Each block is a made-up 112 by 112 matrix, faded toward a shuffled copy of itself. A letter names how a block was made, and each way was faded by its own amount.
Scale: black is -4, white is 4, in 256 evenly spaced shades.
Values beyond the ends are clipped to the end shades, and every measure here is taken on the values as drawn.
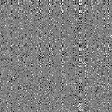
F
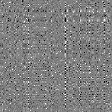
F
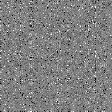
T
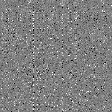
T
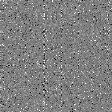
T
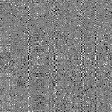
F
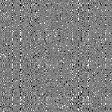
F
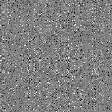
T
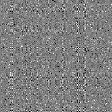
F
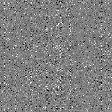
T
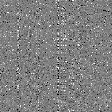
T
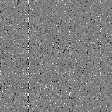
T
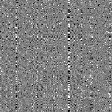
F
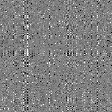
F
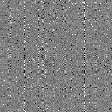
F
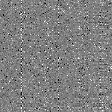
T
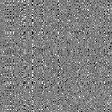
F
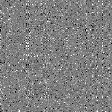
T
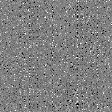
T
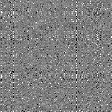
F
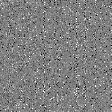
T
